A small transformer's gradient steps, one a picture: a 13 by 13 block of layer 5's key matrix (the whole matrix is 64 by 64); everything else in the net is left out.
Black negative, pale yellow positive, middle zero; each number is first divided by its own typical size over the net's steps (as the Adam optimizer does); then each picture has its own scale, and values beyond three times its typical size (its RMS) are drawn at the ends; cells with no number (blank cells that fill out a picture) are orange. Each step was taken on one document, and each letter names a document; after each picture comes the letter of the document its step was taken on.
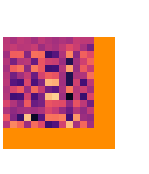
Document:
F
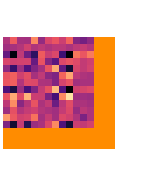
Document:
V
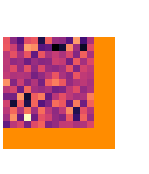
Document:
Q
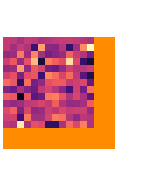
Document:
F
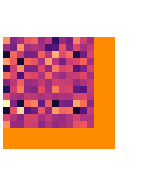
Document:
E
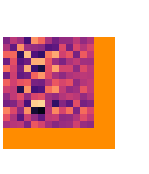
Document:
E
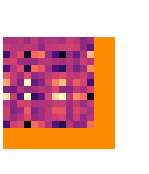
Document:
F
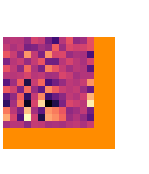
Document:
Q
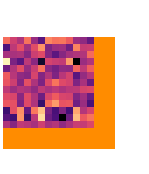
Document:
Q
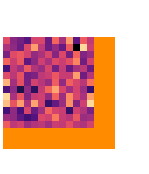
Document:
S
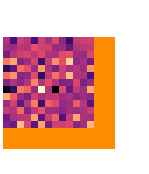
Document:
V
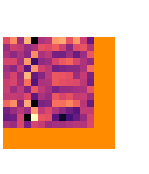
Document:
Q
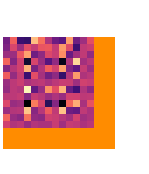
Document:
E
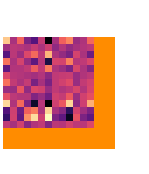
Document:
Q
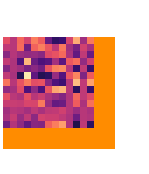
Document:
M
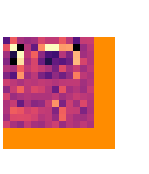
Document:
E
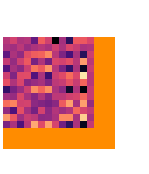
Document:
V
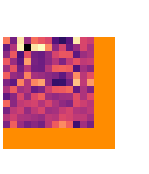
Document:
M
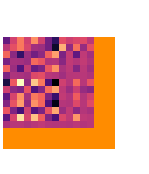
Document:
S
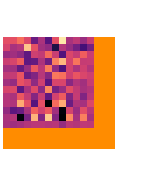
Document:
Q
